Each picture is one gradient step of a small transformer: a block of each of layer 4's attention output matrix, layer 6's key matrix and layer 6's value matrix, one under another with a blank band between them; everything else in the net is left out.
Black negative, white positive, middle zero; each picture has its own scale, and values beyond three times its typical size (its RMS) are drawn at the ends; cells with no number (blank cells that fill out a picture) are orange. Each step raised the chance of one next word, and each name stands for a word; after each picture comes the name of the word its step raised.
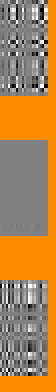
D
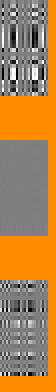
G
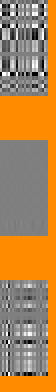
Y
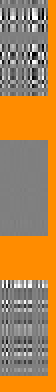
D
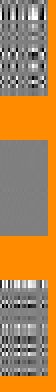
D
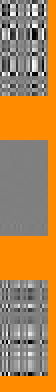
Y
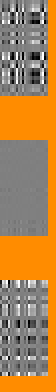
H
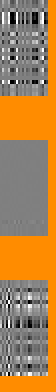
H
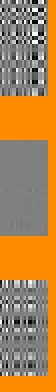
H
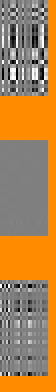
G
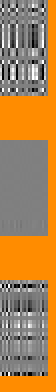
G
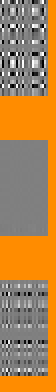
Y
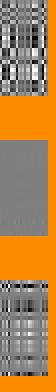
G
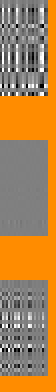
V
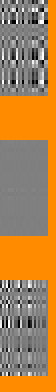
H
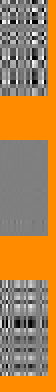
H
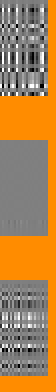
V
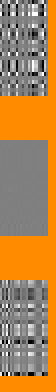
Y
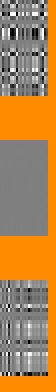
Y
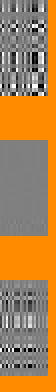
V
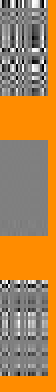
G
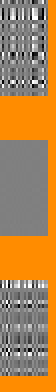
D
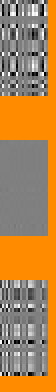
Y
